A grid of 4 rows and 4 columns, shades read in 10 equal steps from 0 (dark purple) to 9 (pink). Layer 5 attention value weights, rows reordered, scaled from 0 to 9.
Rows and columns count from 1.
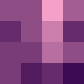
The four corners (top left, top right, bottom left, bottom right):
4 5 3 0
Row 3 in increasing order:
3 3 4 6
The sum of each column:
12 12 24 11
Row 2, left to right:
2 4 7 2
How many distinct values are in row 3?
3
